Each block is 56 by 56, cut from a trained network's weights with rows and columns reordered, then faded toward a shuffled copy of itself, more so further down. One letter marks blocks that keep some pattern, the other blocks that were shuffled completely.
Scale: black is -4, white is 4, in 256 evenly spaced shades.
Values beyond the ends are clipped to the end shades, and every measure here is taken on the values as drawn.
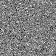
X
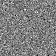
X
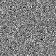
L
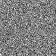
L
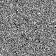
X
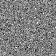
X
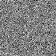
L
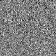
L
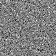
X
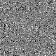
L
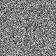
X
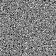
X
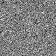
L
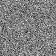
X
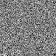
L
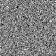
L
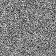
X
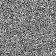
X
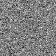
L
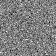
X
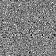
L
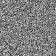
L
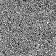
X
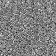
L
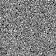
X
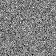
X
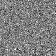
L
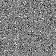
X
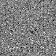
L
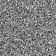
X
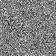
X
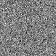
L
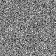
L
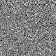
L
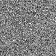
L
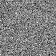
X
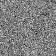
X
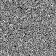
X
